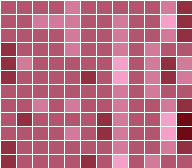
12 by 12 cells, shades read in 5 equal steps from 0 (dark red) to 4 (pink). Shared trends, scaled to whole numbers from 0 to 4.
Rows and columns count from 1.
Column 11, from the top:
3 4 3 2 1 1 2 3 4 4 3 2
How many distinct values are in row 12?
4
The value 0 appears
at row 9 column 12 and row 10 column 12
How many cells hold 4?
6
